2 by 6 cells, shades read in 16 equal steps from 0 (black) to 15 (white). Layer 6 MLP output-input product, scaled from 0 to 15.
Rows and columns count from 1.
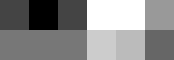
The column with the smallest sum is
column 2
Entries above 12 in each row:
2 0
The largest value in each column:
7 7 7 15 15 9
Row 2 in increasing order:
6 7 7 7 11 12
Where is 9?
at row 1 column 6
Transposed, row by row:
4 7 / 0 7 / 4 7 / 15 12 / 15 11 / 9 6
